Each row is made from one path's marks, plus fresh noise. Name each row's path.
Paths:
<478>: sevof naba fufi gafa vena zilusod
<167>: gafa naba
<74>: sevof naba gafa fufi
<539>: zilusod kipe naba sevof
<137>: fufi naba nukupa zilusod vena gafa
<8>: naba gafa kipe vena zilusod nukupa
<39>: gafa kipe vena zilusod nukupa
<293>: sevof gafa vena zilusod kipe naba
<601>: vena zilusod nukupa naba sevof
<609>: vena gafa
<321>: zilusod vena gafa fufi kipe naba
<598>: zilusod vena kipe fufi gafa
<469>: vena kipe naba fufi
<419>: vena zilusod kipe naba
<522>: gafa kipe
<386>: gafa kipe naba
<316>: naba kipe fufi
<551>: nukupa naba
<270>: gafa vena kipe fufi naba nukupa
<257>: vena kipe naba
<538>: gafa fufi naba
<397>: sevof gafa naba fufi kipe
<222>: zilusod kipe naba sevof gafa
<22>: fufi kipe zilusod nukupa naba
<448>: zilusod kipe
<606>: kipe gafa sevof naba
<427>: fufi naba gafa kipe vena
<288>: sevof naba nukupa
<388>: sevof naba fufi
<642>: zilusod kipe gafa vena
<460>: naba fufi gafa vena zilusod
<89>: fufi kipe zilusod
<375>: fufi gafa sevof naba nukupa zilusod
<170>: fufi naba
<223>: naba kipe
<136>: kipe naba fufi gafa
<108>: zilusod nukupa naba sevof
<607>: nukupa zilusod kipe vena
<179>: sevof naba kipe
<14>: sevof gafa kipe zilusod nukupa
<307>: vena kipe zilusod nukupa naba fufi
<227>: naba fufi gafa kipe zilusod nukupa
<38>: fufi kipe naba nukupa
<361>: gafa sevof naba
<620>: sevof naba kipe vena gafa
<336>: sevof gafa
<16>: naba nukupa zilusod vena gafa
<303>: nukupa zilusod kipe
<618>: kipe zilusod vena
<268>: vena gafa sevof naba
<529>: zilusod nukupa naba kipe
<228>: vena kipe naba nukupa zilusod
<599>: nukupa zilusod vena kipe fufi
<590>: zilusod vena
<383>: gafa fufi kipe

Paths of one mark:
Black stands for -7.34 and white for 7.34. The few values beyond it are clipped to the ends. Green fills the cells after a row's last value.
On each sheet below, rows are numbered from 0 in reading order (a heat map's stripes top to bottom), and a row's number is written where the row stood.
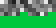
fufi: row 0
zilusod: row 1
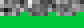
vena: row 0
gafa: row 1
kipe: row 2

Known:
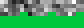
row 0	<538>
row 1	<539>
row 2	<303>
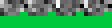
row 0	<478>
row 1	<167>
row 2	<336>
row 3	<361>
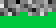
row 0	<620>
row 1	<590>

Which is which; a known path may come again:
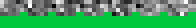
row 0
<167>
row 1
<336>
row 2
<538>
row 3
<316>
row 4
<397>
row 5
<419>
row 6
<303>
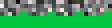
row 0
<620>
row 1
<170>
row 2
<136>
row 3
<222>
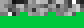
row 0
<427>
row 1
<39>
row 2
<89>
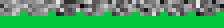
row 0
<228>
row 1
<8>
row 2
<74>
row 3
<38>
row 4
<179>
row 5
<590>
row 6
<386>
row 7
<361>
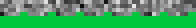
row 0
<539>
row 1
<448>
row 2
<478>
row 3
<137>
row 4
<227>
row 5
<551>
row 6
<522>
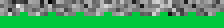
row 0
<469>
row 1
<598>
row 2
<223>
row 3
<307>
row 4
<642>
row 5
<529>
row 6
<606>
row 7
<16>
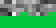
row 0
<601>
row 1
<270>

